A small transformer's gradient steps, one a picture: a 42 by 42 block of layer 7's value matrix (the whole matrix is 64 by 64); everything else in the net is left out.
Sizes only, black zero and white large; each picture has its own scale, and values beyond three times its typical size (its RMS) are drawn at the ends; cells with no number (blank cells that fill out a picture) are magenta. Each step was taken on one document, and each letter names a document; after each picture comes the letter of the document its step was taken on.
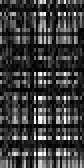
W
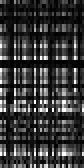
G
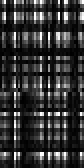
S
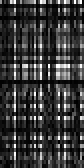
S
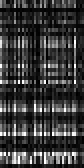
G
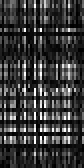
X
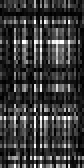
X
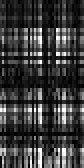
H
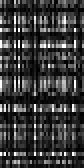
G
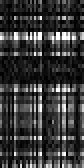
H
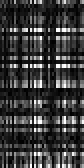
H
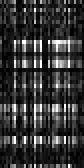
X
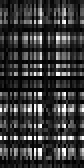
H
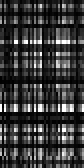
H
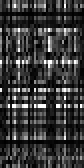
W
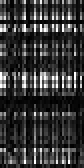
G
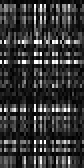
X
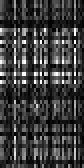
G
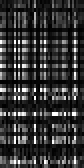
G
